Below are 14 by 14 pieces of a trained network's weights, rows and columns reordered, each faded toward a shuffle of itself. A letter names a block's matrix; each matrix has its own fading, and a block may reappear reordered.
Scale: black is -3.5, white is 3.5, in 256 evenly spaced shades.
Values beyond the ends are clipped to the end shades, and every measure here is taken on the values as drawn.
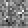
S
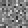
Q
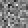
Q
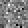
S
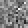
Q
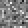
S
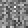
Q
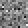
S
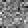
S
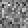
Q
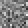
Q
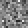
Q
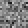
S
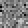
S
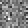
Q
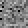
S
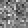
Q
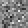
S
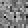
S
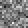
Q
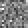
S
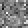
S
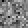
S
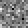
S
